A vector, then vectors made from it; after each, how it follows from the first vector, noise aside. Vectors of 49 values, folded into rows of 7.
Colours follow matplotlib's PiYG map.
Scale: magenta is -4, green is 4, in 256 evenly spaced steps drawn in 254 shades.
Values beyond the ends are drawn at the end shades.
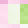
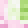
wrapped around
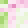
wrapped around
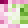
scaled up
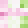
wrapped around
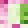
scaled up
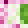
scaled up
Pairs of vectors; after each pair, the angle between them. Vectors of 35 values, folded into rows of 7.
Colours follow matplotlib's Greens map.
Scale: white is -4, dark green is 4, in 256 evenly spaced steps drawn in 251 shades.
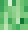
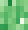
nearly opposite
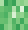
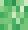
nearly parallel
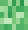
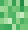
nearly parallel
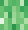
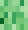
nearly opposite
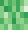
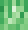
orthogonal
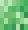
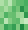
nearly parallel
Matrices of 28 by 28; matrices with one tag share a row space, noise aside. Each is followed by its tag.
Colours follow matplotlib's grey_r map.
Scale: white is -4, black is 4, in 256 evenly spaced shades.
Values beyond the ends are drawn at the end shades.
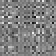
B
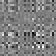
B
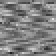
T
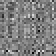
B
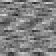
T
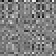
B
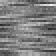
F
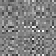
B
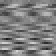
T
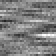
F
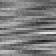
F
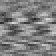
T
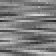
F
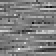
F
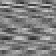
T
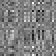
B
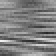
F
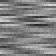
F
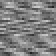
T
